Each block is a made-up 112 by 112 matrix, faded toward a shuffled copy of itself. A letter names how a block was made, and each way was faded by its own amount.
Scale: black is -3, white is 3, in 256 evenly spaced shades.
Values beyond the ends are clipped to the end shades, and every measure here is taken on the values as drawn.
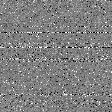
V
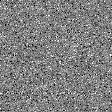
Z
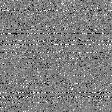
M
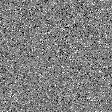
Z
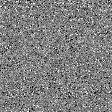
Z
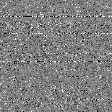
V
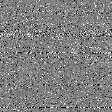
V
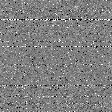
M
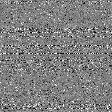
M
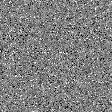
Z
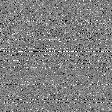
M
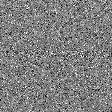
Z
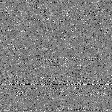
V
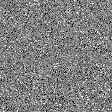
Z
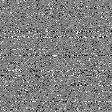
V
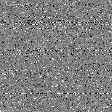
V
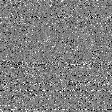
V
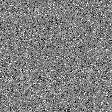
Z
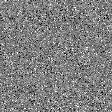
Z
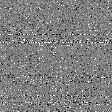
V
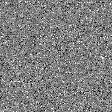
Z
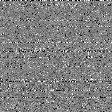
M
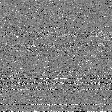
M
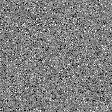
Z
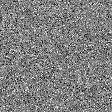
Z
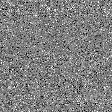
Z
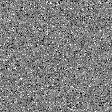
Z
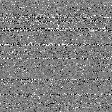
M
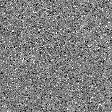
Z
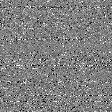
V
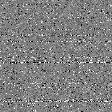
V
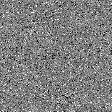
Z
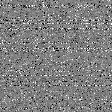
V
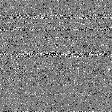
M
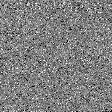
Z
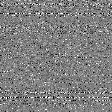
M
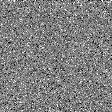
Z
